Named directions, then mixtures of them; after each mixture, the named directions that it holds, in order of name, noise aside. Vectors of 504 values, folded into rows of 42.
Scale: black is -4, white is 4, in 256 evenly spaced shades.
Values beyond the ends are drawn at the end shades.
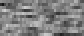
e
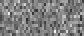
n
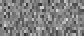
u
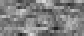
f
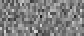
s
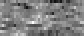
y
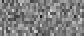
s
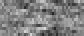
f, u, y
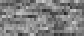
e, f, s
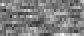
e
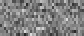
f, u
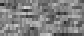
e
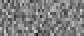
s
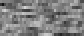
e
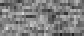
e, f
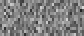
s, u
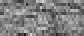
e, f, u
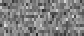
e, s, u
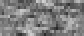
f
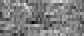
n, y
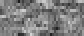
f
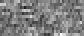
e, n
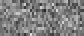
f, n, u
